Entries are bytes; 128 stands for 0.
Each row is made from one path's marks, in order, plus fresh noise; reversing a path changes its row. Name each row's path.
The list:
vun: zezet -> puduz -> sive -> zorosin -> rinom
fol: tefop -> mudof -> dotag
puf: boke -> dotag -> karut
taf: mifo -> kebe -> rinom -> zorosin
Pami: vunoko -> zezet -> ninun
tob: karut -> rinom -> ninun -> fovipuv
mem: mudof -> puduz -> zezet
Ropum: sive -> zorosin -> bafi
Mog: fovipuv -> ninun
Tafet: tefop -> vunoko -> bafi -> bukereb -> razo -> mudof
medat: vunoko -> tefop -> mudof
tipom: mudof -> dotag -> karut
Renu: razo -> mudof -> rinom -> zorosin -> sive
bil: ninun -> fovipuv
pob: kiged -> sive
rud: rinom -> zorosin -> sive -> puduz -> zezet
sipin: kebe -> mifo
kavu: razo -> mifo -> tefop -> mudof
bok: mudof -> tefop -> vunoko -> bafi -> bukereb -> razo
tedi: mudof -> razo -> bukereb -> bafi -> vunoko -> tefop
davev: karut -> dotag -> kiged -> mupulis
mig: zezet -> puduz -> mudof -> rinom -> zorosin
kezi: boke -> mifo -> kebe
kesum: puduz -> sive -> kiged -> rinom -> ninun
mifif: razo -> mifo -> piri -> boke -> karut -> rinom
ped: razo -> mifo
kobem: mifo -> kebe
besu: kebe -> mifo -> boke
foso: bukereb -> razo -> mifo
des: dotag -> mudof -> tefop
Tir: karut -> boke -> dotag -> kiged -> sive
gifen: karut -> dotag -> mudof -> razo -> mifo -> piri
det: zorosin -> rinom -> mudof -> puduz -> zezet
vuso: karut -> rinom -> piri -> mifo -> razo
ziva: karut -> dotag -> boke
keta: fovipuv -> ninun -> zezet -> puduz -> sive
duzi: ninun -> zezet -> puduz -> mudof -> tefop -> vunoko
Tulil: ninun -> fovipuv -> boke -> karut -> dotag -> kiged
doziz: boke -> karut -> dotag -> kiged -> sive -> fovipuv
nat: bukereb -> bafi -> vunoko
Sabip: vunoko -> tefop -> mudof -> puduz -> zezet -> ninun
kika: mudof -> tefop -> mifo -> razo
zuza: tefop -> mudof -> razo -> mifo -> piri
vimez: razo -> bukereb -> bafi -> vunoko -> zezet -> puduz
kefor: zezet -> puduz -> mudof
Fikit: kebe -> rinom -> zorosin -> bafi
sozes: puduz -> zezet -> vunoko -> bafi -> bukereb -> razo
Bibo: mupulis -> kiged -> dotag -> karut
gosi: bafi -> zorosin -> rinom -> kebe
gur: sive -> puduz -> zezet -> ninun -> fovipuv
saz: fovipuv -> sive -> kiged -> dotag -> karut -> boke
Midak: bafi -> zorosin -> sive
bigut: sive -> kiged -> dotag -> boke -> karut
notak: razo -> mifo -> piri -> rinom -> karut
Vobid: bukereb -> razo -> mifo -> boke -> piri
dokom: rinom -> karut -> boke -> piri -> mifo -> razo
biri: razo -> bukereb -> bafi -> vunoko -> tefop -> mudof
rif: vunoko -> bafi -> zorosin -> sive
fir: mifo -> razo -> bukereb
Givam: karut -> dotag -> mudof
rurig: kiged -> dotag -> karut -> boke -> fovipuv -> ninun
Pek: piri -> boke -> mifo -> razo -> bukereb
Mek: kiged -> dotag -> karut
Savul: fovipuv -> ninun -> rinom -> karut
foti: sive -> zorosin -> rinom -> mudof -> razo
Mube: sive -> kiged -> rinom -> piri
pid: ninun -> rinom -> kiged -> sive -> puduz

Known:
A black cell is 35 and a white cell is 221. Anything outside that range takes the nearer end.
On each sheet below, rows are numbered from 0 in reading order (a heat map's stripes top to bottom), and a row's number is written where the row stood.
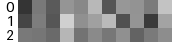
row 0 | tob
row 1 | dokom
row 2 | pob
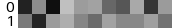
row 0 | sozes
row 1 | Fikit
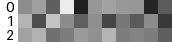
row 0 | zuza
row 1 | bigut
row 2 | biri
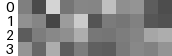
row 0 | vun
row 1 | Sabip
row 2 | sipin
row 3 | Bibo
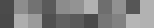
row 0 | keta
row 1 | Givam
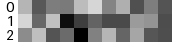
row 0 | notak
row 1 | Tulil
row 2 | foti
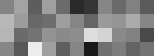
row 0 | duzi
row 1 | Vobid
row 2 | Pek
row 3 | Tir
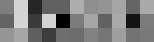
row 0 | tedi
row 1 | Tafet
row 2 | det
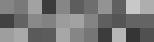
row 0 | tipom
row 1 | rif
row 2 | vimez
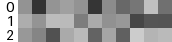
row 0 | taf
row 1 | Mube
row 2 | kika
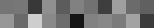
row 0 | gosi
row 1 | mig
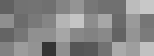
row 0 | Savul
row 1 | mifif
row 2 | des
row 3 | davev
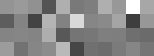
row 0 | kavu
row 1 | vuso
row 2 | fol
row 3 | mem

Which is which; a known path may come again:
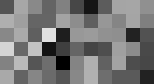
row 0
ziva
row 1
Vobid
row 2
zuza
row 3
Tulil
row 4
foti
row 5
Ropum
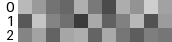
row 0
foso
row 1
gifen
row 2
medat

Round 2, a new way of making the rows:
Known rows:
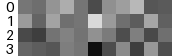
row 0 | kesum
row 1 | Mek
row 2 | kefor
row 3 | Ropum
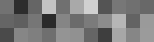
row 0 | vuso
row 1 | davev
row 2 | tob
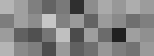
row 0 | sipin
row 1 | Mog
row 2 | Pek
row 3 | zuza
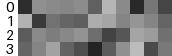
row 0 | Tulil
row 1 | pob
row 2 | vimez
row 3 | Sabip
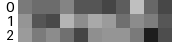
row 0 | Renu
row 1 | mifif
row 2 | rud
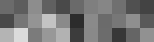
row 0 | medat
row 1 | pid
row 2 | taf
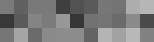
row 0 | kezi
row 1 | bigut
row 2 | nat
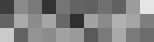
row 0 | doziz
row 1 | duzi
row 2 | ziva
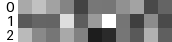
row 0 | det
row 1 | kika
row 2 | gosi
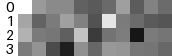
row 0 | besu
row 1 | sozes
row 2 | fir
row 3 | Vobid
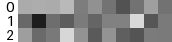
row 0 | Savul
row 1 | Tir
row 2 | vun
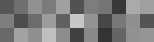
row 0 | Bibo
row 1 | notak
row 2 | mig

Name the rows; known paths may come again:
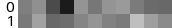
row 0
Vobid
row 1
ped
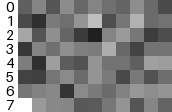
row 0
biri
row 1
Givam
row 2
rif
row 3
bil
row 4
puf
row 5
kefor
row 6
gifen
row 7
besu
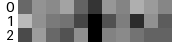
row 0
duzi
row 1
Fikit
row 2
Mube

